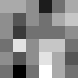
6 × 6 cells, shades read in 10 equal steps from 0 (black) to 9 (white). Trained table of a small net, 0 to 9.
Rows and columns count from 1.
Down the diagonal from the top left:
6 3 4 7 6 4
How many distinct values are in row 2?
5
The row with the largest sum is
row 4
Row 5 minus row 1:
-1 -3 0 7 2 -3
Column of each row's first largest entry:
1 6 1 2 4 4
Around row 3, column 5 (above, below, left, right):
6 7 4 5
